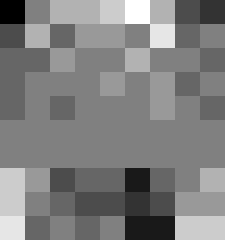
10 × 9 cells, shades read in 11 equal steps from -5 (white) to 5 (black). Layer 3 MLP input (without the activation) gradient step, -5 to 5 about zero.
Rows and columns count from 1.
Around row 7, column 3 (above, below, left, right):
0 2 0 0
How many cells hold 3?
2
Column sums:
0 -1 2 1 -2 4 -1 0 -1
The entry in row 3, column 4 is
0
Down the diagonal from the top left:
5 -2 -1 0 0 0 0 0 -1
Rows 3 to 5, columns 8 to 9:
0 1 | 1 0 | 0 1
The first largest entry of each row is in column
1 1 1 1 1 1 1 6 6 6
